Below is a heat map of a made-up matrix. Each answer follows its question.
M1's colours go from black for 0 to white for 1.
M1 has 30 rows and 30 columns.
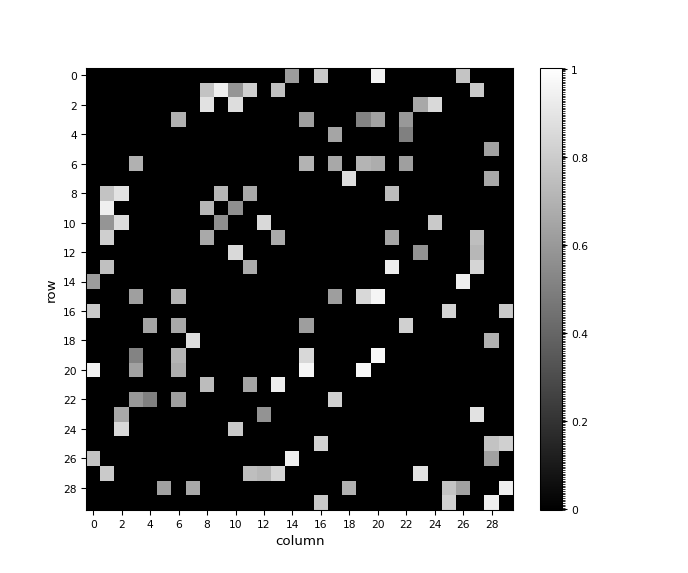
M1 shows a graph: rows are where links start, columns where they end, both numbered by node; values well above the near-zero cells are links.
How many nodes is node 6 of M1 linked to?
6
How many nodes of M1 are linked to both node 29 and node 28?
1
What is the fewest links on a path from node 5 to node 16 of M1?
3
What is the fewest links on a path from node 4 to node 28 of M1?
6
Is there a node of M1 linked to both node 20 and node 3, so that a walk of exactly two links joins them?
yes
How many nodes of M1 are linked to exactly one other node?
1
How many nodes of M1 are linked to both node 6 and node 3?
4
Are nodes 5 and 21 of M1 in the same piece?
no
